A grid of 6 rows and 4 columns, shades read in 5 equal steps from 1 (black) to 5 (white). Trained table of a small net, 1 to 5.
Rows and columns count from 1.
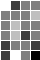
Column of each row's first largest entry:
1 4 2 2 2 2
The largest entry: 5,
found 2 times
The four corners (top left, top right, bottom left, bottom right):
5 3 2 1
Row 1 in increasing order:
2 3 3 5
